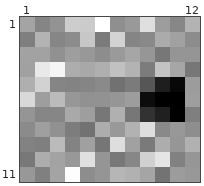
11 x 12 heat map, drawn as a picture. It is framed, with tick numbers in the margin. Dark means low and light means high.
In the middle right lies a patch that is lower than the rest. The centre is the calmest part. The middle right is the ninth with the lowest average.
